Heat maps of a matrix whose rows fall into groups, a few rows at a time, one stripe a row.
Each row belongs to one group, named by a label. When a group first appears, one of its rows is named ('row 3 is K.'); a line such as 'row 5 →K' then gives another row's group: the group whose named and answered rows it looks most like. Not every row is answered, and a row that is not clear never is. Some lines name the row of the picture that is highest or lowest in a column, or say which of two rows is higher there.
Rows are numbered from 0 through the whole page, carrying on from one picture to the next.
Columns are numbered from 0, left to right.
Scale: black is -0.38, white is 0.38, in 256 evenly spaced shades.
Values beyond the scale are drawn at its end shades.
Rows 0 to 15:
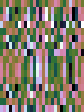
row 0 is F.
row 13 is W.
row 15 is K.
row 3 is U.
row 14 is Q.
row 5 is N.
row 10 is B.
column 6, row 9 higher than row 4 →Yes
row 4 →Q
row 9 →B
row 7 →Q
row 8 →B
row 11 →B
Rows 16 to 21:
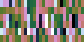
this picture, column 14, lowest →20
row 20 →U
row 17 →Q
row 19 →N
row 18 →N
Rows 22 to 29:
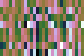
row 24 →B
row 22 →K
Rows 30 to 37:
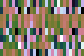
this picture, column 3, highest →35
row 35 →W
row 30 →N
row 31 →Q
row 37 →F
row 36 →U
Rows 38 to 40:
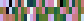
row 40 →U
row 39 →W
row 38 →K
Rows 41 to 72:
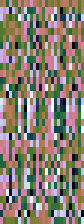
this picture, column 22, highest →56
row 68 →K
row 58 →U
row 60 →K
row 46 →F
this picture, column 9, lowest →71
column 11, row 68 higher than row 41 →No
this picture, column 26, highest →71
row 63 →N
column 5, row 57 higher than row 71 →No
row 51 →B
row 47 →N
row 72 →U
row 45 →Q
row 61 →B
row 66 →K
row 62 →K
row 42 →K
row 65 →N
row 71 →Q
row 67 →N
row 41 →W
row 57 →U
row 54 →W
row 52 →Q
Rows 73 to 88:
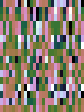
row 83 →K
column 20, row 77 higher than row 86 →No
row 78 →U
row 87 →K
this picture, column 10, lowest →74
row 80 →B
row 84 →F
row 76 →B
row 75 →F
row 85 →U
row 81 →N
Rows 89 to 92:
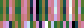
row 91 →F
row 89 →F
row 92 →N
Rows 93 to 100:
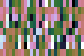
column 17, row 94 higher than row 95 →No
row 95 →K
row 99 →U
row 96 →N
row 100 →B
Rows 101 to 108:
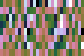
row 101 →F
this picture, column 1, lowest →104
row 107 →U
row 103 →W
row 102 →K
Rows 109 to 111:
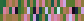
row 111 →F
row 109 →Q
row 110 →N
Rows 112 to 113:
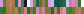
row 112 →U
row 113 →Q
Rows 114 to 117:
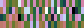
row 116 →Q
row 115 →N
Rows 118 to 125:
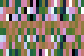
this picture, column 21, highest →122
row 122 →Q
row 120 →K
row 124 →K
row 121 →W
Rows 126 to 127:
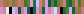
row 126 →B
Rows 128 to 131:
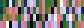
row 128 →W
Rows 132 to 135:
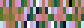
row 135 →U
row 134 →Q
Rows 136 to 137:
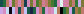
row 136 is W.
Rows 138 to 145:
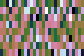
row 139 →N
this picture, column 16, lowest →142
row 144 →F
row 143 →B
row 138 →W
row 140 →F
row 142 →B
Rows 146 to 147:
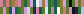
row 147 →N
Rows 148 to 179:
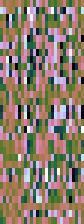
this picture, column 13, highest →176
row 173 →N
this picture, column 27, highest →166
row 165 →F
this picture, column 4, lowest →150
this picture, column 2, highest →156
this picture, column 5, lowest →157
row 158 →K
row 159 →Q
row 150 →W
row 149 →U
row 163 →Q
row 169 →Q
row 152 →F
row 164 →Q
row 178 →F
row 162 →F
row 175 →B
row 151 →W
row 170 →U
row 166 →U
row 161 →W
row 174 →F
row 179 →W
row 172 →N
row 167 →K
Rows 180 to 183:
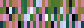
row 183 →Q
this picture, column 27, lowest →183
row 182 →N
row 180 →B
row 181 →W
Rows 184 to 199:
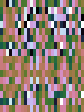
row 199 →B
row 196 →F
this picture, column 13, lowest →185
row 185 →F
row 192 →B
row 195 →B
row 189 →Q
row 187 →U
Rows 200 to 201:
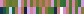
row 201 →W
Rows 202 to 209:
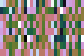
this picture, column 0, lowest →203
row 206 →K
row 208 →U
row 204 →K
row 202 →U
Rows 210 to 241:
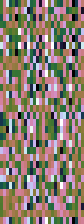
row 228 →W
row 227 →W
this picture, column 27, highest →216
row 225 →U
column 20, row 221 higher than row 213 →No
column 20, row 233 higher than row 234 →Yes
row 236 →W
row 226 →Q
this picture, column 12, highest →224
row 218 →F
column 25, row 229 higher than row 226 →No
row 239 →Q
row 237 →B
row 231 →K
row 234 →K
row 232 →B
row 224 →B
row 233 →F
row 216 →U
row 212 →N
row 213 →Q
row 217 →N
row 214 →U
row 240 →W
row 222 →F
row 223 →K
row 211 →Q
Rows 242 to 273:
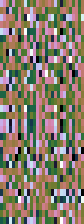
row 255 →Q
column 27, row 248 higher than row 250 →Yes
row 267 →K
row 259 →K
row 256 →B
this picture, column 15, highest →252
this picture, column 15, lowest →250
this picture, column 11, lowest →264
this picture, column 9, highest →244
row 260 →K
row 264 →N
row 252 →N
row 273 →W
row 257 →K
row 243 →W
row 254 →W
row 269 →Q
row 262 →B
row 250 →F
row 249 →W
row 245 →B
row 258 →Q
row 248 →F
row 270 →U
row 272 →F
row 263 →Q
